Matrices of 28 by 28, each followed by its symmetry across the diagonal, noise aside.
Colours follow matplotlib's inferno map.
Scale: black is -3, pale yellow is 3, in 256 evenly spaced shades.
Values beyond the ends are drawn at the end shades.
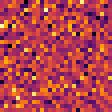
antisymmetric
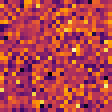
antisymmetric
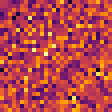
symmetric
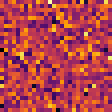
antisymmetric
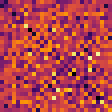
symmetric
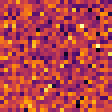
neither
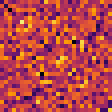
symmetric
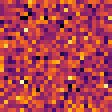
neither
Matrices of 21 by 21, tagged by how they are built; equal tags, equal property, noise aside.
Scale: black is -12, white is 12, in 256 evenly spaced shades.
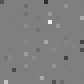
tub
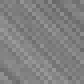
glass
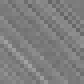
glass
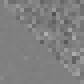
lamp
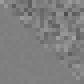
lamp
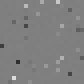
tub
